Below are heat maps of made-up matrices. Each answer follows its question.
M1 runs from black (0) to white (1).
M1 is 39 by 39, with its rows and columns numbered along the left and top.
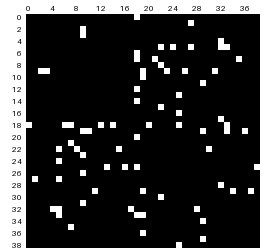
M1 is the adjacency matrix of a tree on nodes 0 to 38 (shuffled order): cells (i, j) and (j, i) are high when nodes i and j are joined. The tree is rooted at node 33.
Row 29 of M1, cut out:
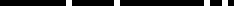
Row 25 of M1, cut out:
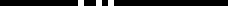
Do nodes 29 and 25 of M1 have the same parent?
no
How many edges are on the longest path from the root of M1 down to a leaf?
3
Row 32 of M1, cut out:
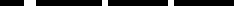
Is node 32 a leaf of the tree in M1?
no
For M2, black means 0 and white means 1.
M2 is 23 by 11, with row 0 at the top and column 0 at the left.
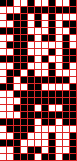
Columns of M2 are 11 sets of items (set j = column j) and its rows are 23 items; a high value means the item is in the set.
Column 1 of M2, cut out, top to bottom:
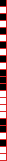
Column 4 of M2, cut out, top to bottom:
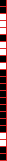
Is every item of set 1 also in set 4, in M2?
no
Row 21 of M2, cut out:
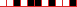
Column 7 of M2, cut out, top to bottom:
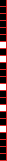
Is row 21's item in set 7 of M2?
no
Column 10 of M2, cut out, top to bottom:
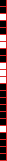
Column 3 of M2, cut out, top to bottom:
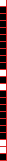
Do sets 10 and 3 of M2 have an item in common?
yes
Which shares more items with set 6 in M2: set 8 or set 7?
set 8
